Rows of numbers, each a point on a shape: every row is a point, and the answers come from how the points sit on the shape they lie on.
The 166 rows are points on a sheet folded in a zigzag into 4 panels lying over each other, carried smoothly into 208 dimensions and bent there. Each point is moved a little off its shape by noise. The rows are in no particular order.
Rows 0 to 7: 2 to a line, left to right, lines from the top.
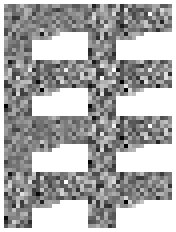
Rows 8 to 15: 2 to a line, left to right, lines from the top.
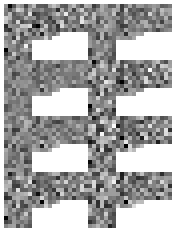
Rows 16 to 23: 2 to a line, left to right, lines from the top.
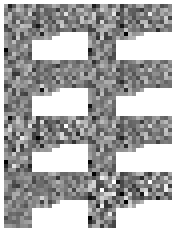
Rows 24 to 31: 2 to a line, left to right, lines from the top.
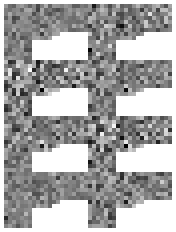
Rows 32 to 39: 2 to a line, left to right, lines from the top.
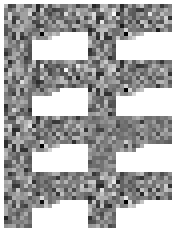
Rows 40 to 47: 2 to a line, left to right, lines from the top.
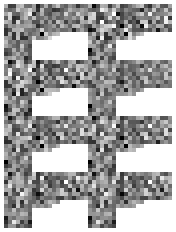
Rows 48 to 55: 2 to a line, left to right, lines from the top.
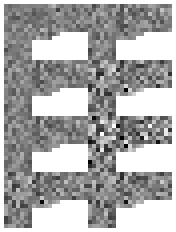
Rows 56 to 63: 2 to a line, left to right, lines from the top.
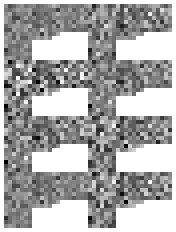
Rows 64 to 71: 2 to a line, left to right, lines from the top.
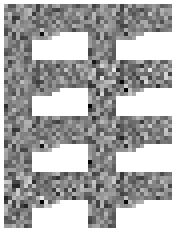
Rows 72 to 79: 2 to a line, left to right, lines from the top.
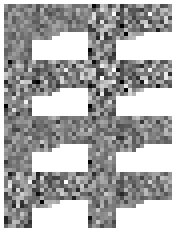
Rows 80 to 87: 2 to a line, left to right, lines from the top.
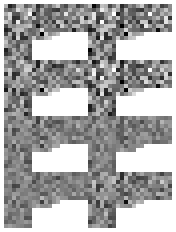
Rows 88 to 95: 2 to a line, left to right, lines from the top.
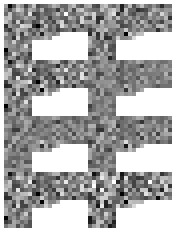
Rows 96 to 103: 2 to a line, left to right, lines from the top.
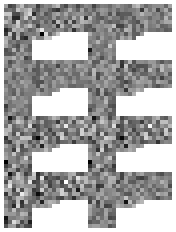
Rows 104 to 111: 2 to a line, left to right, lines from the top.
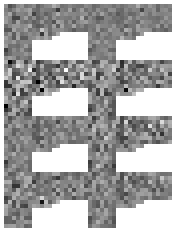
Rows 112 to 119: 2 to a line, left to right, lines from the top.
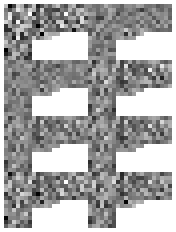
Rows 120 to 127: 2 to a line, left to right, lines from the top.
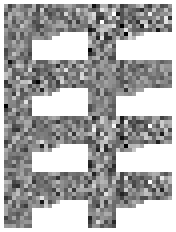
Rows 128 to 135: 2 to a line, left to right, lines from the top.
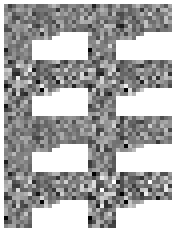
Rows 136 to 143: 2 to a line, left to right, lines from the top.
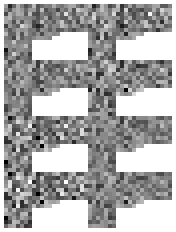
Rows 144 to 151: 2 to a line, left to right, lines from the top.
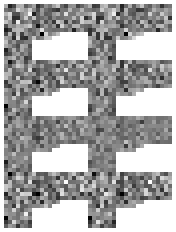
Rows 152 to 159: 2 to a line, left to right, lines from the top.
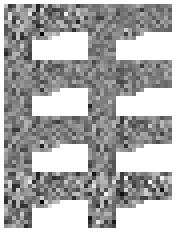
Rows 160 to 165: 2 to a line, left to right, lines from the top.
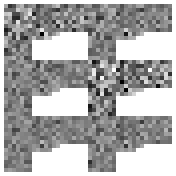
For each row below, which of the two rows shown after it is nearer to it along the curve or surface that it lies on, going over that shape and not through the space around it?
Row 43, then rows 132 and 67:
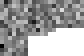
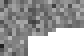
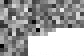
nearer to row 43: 132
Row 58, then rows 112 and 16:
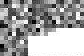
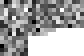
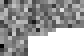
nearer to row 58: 112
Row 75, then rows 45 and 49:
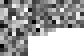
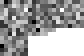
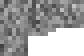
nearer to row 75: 45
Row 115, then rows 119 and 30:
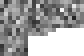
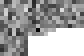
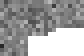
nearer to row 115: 30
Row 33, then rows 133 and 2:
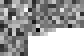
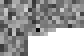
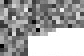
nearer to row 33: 2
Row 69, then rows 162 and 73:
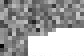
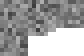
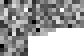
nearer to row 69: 162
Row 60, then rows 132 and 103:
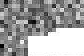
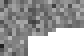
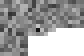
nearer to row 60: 132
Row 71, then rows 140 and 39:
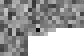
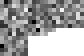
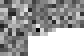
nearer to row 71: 140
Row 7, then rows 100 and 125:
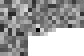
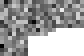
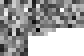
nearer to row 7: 125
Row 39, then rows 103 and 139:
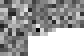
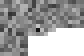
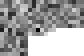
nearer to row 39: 139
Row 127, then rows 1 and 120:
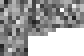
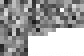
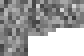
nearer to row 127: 120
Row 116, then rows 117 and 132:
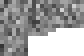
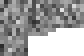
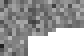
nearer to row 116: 117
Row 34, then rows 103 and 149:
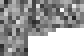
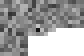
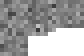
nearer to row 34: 149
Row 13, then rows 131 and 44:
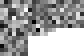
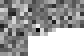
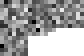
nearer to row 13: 131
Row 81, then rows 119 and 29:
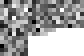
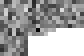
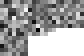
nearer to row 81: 29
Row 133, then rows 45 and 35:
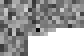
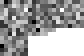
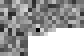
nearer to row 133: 45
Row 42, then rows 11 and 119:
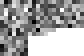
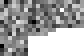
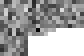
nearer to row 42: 119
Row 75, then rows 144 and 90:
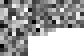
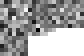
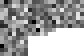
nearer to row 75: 144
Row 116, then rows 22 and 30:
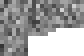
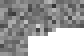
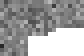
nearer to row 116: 30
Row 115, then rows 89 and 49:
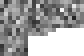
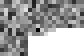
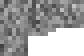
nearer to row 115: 49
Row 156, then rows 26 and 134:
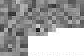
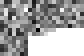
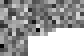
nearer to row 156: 134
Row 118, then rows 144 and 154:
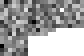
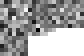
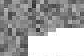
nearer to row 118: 154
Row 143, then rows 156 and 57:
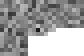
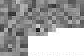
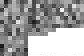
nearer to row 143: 156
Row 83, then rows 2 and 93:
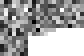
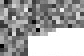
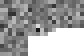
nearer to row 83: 2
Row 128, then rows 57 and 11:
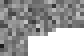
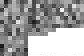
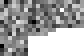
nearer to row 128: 11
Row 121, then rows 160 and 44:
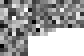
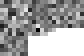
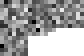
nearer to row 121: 160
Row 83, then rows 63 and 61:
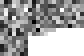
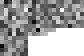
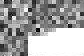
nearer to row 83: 61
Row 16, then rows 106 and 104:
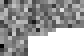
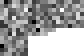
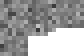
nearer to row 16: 104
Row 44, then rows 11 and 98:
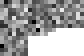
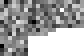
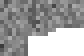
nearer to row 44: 11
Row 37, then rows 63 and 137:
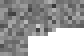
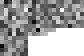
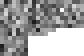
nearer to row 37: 137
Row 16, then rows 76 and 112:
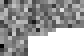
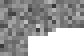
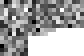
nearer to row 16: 76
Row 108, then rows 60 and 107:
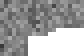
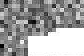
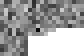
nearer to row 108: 60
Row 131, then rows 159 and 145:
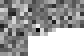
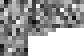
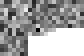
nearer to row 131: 145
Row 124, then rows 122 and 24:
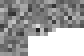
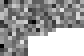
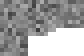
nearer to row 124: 24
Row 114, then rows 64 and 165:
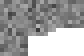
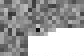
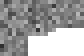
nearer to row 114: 165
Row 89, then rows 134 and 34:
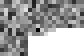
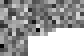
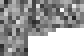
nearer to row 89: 134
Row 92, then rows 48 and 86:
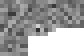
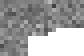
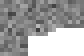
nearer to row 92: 86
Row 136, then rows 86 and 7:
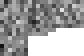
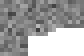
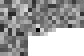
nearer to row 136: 86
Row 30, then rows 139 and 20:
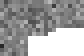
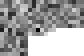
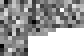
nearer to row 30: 20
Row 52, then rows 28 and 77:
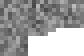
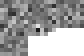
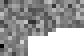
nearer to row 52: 77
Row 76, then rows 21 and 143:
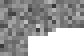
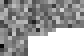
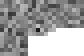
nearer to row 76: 21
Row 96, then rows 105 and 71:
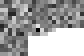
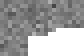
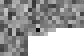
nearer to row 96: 71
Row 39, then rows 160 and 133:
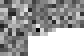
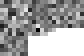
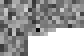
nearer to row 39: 160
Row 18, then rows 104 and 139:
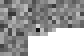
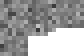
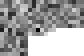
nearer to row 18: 104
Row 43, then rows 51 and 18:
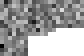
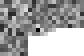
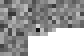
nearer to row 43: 18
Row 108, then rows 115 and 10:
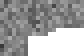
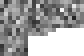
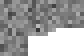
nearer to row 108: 115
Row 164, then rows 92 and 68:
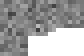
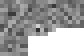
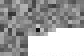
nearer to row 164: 92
